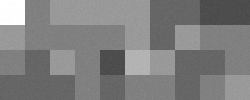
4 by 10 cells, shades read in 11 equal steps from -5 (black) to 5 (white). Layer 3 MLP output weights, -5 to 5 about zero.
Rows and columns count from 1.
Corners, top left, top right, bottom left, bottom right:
5 -2 -1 1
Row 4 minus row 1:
-6 -1 -2 -1 -2 -1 1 0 2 3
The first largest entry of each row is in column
1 1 6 10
